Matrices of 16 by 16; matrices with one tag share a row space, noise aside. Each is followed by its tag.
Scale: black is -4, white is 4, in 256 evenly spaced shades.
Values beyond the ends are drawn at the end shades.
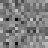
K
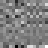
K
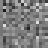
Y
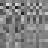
K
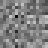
K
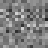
K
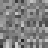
K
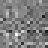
K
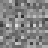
K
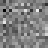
Y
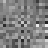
Y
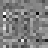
Y
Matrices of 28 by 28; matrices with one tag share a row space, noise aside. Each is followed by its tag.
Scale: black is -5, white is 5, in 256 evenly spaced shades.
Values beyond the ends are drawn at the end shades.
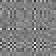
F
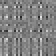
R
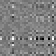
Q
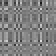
R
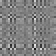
F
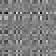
R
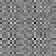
F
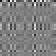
F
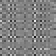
F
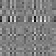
F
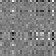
Q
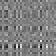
R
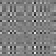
F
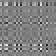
R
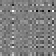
Q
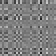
R
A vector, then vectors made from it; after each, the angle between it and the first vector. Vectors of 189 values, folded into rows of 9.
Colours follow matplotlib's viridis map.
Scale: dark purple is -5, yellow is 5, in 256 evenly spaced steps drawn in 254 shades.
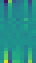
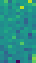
partly opposed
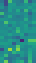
partly aligned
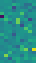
orthogonal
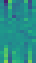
nearly parallel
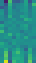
nearly parallel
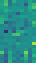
partly opposed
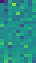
partly aligned
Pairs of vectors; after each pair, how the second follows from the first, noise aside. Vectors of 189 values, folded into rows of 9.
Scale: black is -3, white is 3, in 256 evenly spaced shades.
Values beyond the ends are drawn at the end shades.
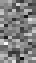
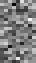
reversed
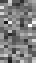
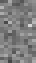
shrunk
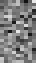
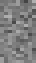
shrunk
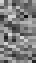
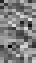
reversed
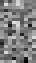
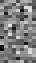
wrapped around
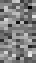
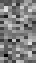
reversed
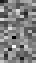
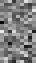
wrapped around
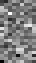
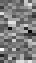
wrapped around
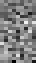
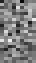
reversed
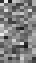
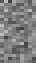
shrunk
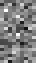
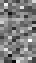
wrapped around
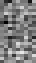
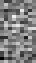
wrapped around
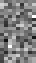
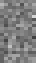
shrunk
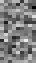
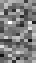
reversed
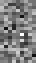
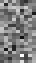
wrapped around
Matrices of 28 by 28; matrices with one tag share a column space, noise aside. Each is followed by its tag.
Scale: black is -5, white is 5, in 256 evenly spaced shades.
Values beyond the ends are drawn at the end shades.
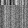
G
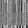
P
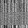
P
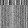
G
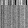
G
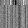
G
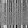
P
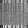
P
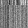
G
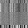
P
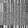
P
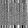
P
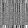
P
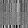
P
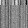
G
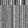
G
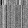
G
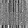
P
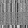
P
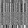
P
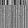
G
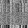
P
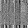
P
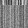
G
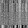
P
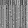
G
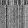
G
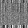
P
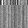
G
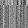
G
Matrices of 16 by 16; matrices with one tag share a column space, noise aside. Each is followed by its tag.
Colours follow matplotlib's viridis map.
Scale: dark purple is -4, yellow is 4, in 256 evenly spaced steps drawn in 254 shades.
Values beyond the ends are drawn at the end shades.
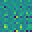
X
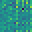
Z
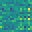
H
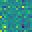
X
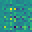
H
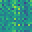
Z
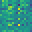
Z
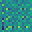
H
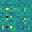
H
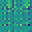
Z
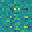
H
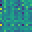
Z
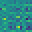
H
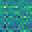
X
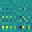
H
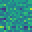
H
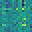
Z
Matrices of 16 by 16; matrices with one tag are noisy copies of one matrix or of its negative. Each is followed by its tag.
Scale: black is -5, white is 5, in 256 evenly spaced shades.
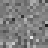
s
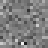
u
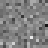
s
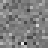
u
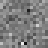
u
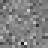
u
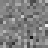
s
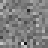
u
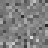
s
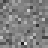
u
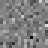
s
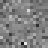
u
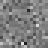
u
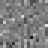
s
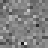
u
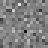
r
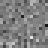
s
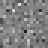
r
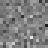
s
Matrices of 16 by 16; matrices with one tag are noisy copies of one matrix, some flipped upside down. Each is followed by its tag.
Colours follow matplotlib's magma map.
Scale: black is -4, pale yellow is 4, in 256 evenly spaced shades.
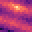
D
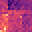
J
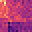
J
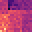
J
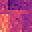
J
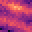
D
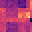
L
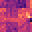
L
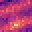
D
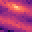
D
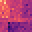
J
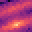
D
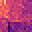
J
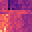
J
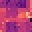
L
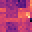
L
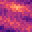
D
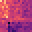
J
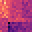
J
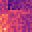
J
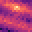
D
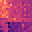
J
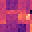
L
